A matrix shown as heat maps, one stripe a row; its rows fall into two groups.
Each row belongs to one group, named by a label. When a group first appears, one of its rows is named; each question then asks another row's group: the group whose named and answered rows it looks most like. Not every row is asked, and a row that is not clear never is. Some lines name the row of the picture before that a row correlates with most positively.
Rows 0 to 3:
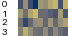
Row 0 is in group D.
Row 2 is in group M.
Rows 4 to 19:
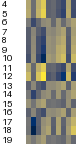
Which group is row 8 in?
D
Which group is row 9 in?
D
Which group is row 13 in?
D
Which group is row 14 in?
M
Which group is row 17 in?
M
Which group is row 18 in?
M
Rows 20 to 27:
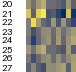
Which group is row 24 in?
M
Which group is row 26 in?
M
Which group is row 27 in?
D
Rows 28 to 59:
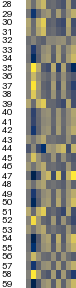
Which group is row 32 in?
D
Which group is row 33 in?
M
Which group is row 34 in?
M
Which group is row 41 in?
M
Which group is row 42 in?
M
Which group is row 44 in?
D
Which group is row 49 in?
M
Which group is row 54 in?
M
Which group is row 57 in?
M
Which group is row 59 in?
M
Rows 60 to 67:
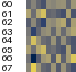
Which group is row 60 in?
D
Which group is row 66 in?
M
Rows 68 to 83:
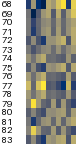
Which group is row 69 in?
M
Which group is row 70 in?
M
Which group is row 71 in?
M
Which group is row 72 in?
D
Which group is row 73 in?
M
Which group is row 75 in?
D
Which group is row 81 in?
M
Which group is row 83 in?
D
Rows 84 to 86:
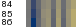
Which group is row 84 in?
M
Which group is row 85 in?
M
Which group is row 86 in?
M
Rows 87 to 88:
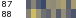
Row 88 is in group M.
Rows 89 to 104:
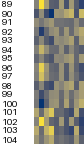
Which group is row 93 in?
D
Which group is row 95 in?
D
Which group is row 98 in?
D
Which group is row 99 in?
M
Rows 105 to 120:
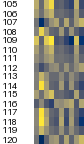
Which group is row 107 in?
M
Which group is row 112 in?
M
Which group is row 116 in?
D
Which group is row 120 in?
M
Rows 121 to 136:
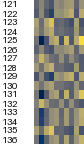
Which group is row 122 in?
D
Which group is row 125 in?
M
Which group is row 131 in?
M
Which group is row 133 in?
M
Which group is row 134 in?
M
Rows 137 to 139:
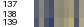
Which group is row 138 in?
D
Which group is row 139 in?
D
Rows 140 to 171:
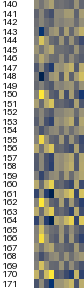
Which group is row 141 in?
D
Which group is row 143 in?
M
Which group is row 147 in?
D
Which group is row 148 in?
M
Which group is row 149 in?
D
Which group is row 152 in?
D
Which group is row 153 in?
D
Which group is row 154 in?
M
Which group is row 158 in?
D
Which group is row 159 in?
M
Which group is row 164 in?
D
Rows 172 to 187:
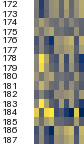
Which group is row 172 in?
M
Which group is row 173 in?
M
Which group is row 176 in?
D
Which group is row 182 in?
D
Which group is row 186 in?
D
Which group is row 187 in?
D
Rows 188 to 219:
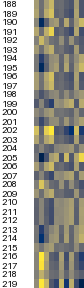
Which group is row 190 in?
M
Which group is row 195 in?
M
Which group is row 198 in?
M
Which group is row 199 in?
D
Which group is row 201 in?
M
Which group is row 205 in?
M
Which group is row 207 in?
D
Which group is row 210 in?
D
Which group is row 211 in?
D
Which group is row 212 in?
D
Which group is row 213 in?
M
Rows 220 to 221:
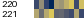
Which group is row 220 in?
D
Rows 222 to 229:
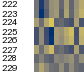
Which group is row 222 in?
M
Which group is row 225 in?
D
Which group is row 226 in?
D
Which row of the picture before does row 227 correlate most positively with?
221
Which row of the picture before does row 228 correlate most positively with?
220
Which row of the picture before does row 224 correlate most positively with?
221
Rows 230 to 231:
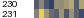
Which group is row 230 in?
D
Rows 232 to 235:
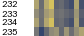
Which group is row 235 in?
M
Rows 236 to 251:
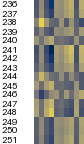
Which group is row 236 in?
D
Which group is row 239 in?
D
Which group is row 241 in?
D
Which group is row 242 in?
D
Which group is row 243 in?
D
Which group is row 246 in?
M
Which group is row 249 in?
D
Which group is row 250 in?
D
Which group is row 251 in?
D
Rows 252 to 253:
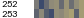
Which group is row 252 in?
M
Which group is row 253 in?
D
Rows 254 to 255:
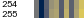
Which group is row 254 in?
M
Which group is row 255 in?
M
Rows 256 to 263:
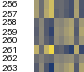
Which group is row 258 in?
D
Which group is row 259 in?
D
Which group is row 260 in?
D
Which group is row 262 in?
D
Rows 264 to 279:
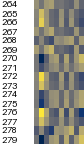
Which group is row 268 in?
D
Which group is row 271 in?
M
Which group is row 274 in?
M
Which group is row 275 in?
M
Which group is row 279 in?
M
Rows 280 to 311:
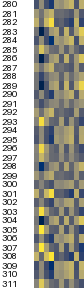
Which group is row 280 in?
D
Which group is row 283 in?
M
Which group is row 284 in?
D
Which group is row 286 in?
M
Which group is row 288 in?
M
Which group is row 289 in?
M
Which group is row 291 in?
M
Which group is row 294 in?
D
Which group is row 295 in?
D
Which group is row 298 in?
M
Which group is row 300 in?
D
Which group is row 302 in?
D
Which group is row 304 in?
M
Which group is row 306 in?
D
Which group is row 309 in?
D
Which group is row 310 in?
D
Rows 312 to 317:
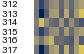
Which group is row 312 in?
M
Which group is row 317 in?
M
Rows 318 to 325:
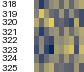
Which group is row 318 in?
M
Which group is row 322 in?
D
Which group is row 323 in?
D
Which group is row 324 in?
M
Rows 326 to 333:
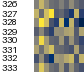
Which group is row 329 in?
D
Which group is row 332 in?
D
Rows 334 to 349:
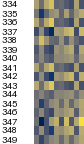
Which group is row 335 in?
M
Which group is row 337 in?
D
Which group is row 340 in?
D
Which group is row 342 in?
D
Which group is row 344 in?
D
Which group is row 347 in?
M
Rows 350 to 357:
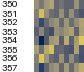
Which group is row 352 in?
M
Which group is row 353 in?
D
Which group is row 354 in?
M
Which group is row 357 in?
M
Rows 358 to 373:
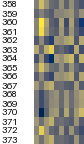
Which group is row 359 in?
D
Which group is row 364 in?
D
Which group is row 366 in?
D
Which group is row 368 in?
M
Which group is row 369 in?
M
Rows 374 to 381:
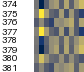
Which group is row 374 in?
M
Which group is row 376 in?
D
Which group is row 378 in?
M
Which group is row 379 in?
M
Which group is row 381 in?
D
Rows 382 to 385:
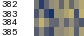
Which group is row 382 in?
M
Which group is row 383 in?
D
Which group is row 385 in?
D
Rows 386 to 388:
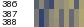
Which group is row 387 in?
M
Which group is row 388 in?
M
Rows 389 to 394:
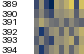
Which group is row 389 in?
D
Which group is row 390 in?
D
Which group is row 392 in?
M
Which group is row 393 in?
D
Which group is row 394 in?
M
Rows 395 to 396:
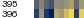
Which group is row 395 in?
D
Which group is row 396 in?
D
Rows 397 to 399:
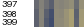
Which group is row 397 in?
D
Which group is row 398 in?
D
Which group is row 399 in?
D
